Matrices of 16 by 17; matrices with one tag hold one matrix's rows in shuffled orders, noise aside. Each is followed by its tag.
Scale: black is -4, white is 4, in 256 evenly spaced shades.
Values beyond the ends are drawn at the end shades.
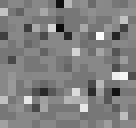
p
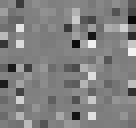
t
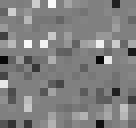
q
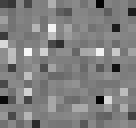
q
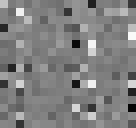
t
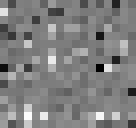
q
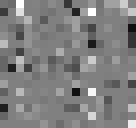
t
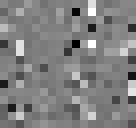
t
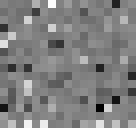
q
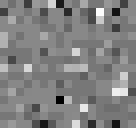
p
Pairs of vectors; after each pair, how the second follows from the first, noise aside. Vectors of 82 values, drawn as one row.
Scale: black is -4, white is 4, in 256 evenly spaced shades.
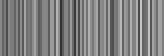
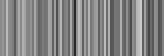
sign-scrambled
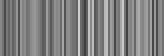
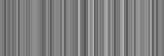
shrunk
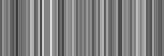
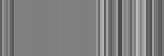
partly zeroed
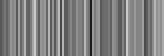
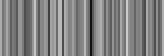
sign-scrambled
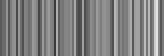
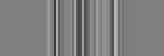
partly zeroed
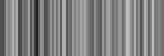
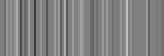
partly zeroed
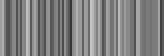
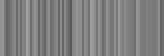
shrunk
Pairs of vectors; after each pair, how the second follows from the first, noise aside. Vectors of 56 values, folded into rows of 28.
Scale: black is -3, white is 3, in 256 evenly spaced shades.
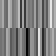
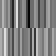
reversed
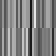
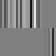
partly zeroed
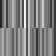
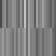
shrunk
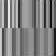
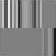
partly zeroed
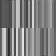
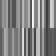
reversed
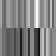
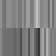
shrunk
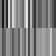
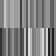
reversed
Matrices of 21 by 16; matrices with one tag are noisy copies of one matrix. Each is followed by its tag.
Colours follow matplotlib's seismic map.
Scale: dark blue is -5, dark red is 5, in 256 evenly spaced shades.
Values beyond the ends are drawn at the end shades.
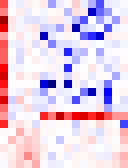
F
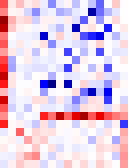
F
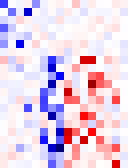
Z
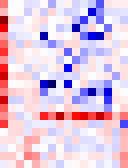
F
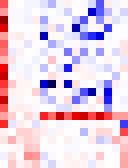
F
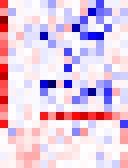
F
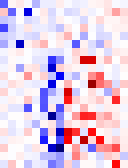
Z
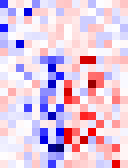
Z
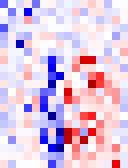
Z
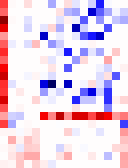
F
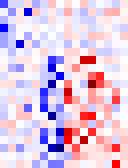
Z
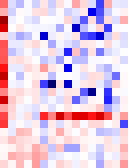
F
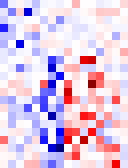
Z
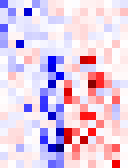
Z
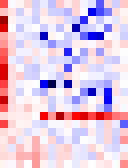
F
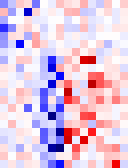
Z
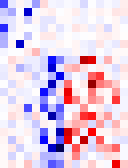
Z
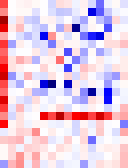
F
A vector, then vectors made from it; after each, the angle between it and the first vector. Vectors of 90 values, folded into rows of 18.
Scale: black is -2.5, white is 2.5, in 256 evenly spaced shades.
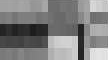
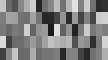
orthogonal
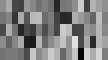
partly aligned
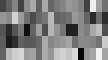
partly aligned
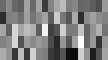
partly opposed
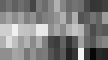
nearly opposite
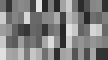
orthogonal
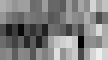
nearly parallel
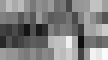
nearly parallel
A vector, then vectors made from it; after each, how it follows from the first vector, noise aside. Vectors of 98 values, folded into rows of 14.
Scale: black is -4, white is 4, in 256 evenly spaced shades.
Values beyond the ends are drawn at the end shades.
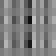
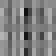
reversed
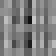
copied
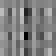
reversed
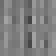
shrunk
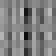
reversed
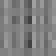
shrunk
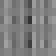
shrunk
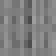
shrunk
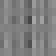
shrunk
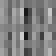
reversed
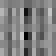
reversed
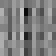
reversed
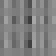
shrunk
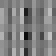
reversed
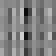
reversed
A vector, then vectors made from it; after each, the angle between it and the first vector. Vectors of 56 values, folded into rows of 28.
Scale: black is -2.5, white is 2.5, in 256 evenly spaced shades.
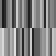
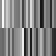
partly opposed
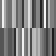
nearly opposite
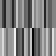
nearly parallel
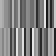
partly opposed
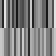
orthogonal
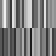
nearly opposite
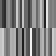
nearly parallel
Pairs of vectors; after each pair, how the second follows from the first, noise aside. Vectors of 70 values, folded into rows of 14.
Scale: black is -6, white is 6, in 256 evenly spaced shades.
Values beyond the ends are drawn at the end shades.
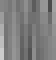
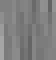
shrunk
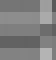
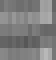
copied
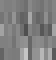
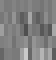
copied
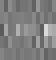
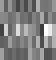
scaled up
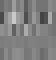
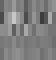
copied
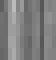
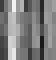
scaled up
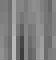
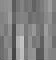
negated
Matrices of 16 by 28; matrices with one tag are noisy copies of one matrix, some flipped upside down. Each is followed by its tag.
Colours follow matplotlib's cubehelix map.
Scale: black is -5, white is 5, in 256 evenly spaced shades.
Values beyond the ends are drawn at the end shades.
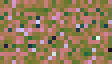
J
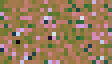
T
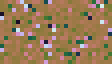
T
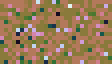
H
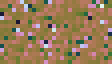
T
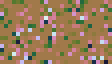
T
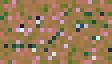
J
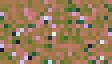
T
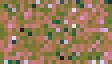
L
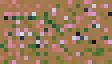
J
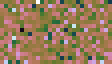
L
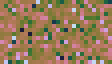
L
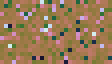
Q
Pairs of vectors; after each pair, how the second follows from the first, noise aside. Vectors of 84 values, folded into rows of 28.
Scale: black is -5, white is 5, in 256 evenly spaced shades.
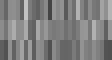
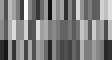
scaled up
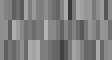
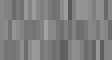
shrunk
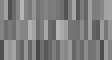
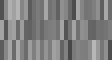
shuffled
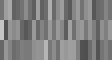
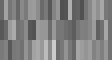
shuffled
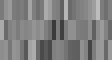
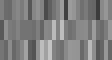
negated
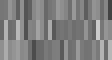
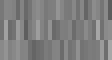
shrunk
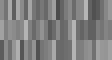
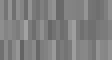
shrunk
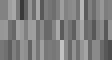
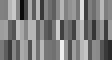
scaled up
